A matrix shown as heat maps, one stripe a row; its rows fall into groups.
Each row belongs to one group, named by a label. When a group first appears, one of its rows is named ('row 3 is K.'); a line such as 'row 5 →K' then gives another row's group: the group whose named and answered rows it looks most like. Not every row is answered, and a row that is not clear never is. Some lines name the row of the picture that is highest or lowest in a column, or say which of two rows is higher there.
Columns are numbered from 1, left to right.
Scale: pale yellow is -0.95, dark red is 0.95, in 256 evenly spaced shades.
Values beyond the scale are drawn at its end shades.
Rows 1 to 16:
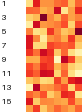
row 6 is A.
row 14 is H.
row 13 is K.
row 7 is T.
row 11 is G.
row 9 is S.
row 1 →K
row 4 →K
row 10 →G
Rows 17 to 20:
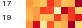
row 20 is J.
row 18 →S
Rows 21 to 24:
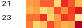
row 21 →S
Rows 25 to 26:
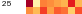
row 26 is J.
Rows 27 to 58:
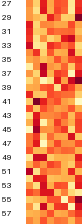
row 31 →T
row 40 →T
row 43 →K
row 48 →T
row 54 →G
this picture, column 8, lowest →41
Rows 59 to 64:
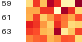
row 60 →S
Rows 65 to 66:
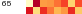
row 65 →K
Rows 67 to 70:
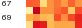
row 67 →A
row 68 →K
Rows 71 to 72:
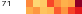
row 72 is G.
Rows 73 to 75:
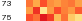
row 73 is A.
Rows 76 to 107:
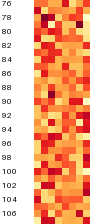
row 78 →H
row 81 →T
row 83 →G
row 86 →K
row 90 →H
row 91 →K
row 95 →G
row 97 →K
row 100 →G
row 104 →T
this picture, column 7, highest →79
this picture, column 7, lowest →93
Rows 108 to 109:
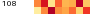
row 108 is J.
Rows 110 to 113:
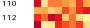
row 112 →G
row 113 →T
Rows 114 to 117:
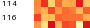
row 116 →T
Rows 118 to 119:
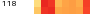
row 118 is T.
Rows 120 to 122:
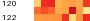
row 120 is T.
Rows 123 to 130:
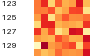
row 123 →J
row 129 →K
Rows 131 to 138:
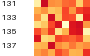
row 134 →S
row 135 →H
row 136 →T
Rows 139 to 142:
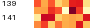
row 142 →J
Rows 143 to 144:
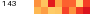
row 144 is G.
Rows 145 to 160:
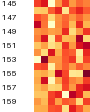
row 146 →S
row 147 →A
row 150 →J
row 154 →A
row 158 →S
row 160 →S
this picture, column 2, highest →153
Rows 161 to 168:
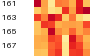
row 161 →A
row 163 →G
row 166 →S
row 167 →S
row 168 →S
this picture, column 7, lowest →163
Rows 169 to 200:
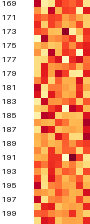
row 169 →T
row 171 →G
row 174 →K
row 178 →K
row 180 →J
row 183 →K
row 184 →S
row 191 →S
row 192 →G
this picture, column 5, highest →173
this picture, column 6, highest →191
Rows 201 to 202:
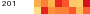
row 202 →K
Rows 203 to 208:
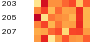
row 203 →K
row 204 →J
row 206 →J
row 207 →S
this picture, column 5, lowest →207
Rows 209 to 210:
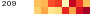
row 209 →S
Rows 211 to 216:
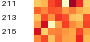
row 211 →S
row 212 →G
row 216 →J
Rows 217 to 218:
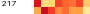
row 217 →T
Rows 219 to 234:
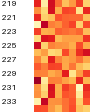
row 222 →K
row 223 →T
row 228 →G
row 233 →K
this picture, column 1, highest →230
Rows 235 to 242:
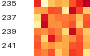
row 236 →S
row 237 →K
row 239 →S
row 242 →H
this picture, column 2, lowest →235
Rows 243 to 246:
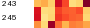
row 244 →T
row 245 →T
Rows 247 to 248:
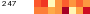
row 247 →A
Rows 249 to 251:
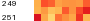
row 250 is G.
